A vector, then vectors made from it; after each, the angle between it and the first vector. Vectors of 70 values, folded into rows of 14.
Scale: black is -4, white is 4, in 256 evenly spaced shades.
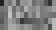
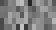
orthogonal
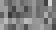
partly opposed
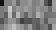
nearly parallel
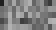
nearly parallel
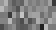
orthogonal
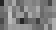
nearly parallel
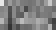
nearly opposite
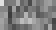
nearly opposite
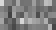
nearly opposite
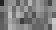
nearly parallel
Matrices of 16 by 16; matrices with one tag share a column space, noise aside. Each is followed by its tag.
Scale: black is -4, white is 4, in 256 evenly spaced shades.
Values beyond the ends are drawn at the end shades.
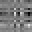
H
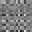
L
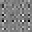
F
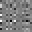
F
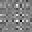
F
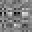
H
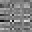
F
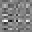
F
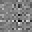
F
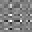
F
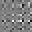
F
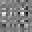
H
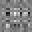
H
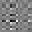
F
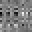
H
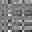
L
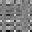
L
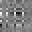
H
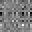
H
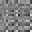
L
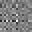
F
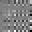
L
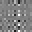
L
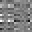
F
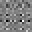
F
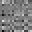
L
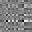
F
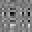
H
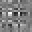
H
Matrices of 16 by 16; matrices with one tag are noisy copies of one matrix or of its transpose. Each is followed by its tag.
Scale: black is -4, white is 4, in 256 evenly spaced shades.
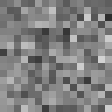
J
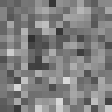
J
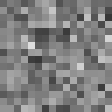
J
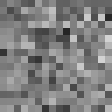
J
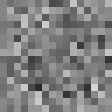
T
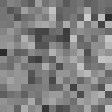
J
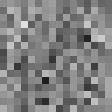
T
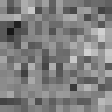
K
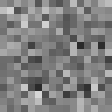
T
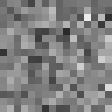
J
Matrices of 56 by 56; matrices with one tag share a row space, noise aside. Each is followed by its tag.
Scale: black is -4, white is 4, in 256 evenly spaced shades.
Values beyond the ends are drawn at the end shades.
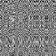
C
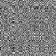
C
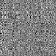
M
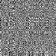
C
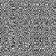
C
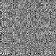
M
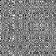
C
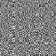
C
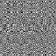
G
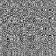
G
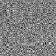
G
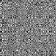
M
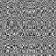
G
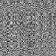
G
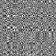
G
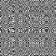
C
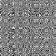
C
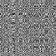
C
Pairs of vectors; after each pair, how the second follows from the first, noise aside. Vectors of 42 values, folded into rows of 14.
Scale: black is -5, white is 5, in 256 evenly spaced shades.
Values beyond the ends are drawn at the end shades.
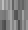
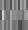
shuffled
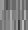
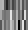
scaled up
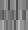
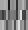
scaled up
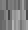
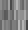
shuffled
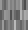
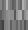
shuffled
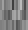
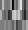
scaled up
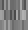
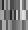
scaled up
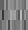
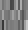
shuffled
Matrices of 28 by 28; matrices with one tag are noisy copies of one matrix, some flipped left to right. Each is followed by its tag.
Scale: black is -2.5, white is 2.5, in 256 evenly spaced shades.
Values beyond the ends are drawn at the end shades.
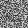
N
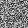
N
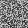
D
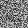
N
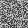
D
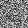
N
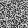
D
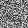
N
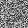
N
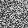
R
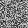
D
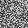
R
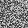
R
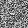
N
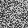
R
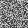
D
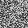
R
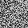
R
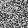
R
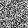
D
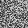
R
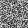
D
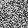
R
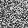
R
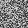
R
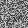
N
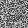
N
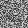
N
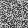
D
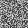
D
